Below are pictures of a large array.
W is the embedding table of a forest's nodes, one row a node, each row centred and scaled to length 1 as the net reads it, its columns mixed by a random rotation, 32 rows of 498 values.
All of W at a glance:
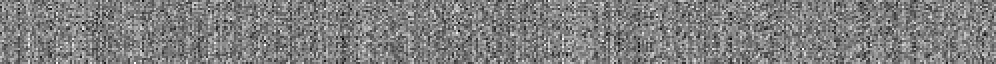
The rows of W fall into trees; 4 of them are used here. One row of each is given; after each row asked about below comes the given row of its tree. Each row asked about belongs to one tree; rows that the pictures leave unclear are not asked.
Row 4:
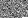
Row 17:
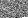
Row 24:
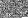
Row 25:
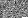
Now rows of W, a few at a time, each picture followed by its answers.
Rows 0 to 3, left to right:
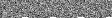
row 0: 25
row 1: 17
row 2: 4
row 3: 17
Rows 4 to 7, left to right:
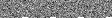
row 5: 17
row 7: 25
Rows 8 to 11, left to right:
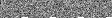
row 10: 4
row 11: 24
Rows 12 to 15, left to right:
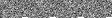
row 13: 4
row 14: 4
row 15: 24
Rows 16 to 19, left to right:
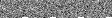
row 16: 17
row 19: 25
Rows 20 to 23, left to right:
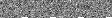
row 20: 4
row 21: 25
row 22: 25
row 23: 25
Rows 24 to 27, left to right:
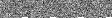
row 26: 4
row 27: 4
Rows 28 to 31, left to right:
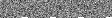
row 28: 4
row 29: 25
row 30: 25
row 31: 25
